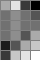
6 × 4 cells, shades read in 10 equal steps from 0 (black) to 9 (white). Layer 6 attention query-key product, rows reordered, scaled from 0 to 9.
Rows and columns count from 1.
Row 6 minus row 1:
-4 -1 6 9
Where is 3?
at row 2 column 4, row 4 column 3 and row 5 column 2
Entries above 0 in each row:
3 4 4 4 4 4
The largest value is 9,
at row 6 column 4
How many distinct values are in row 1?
4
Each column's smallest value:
1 3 2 0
